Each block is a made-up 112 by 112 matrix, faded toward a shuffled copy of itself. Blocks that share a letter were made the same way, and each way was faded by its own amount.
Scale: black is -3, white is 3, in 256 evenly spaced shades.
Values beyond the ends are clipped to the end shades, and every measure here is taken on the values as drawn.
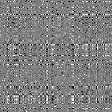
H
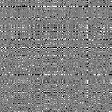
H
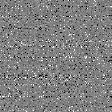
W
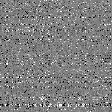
W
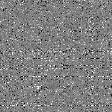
W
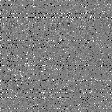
W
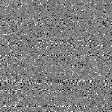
W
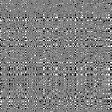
H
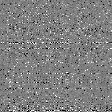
W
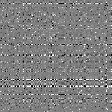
H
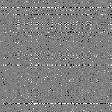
H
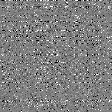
W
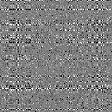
H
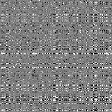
H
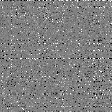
W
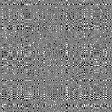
H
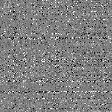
W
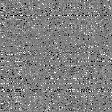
W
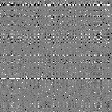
H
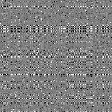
H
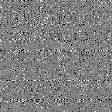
W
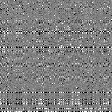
H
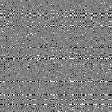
H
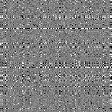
H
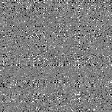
W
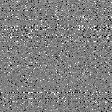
W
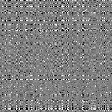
H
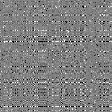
H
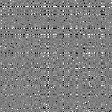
H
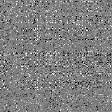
W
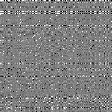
H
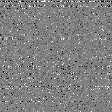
W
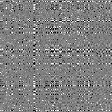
H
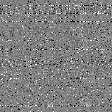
W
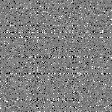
W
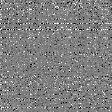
W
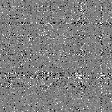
W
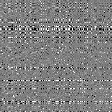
H
